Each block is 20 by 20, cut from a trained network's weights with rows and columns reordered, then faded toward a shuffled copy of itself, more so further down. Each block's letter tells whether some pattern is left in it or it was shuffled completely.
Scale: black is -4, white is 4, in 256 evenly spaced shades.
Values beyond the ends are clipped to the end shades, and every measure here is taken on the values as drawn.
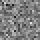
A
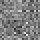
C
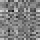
C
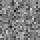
A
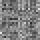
C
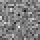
A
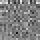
C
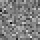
A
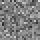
A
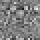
C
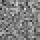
A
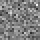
A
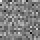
C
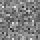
A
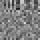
C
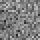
A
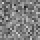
A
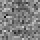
C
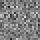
C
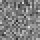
A
